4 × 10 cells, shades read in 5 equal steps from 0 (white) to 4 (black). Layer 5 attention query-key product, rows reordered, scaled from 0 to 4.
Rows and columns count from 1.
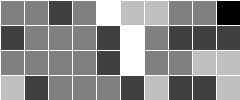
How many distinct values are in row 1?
5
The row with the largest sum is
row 2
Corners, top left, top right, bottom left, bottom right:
2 4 1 1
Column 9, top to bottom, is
2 3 1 3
